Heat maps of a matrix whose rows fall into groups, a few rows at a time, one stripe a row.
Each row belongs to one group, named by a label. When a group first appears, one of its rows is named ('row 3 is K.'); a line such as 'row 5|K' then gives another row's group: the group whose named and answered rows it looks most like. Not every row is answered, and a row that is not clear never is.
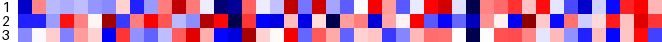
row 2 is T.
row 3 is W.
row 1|W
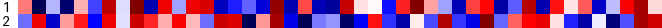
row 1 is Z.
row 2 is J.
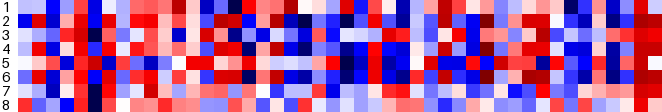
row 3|T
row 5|W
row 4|J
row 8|Z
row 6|J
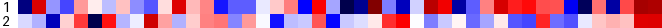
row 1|W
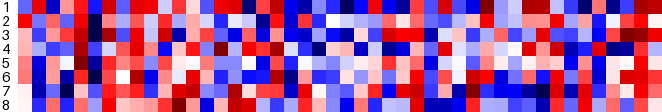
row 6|Z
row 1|J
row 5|Z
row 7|Z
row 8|Z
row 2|Z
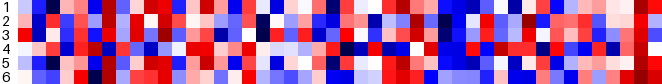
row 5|T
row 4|W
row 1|T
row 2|Z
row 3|Z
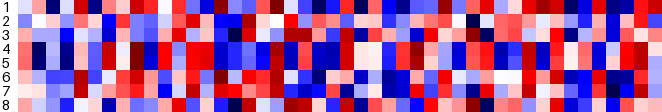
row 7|J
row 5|Z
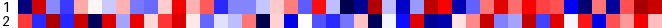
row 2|Z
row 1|W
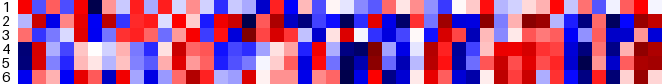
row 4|W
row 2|J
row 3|J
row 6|W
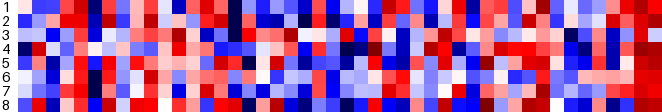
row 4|W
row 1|T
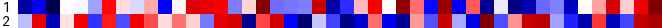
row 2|J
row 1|T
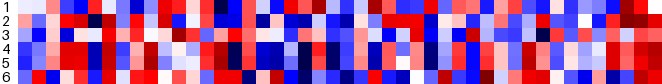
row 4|T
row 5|T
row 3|Z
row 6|J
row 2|T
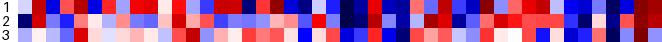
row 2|W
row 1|J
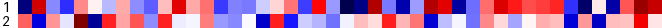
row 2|Z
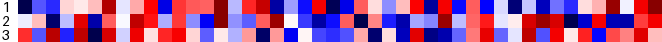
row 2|J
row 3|Z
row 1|T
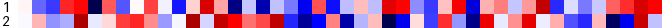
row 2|J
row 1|T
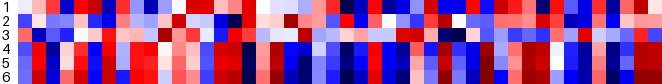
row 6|J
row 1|W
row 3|Z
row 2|W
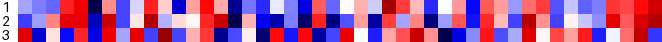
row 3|Z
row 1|T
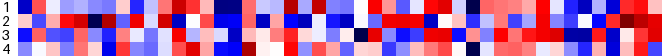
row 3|W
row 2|T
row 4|W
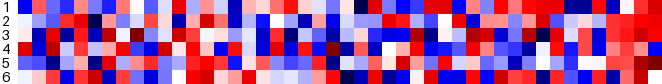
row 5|T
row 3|Z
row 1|W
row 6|W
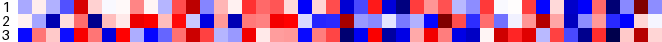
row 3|W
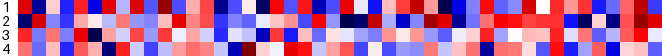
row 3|Z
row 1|Z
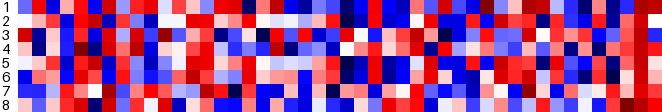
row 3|Z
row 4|Z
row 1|J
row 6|W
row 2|W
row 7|T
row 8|T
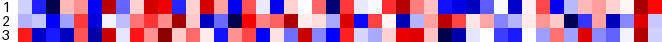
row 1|T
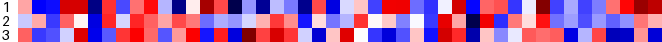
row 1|T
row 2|J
